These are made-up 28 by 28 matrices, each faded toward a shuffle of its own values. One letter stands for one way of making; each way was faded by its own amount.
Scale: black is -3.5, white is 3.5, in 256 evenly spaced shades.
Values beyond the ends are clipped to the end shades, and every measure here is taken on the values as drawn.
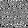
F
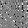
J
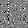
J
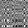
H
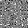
J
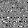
F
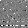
F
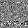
F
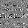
F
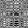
H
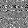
F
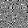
J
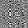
H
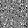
J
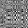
H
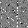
J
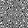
J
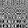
H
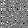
J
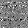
F
